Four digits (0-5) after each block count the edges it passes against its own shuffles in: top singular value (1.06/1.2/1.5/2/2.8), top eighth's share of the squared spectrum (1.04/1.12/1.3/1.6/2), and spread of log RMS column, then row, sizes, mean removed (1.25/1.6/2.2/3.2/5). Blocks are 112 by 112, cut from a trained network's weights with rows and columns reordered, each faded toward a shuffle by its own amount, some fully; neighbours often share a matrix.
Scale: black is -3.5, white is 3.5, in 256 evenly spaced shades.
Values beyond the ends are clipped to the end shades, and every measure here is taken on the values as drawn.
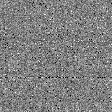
3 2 1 1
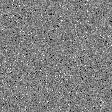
0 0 0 0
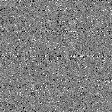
3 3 1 2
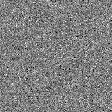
3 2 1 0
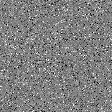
3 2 0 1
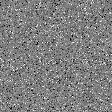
2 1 0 1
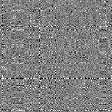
5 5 3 3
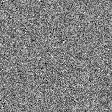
2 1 0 0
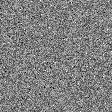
1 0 0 0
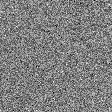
0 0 0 0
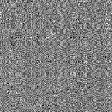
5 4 1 2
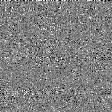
4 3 0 2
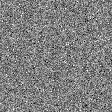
1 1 0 0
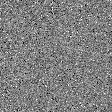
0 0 0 0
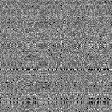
5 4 2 3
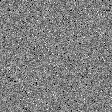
1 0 0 0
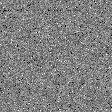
1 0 0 0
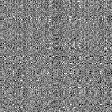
4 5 2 3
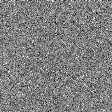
3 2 0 1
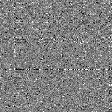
4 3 1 2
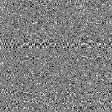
4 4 1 3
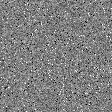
0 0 0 0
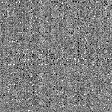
3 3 1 2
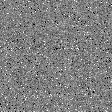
1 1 0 1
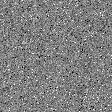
0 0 0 0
